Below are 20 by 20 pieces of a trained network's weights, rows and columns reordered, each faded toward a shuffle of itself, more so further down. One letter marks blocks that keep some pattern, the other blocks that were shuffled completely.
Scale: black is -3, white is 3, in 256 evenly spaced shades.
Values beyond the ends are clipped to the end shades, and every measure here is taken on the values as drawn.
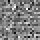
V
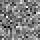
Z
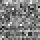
V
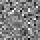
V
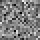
Z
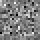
V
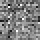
V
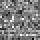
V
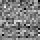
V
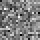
Z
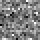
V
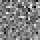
V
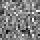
V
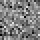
Z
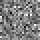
Z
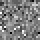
Z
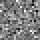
Z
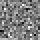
Z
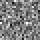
V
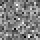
Z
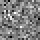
Z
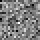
V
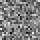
V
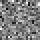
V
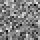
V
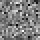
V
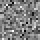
Z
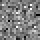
Z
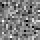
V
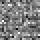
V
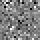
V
